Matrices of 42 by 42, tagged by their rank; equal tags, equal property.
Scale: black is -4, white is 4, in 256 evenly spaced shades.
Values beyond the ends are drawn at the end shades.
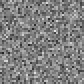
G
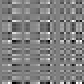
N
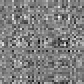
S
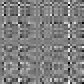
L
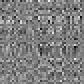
S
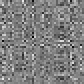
S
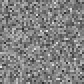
G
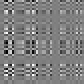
N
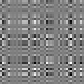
N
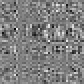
S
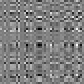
L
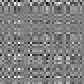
L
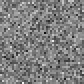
G
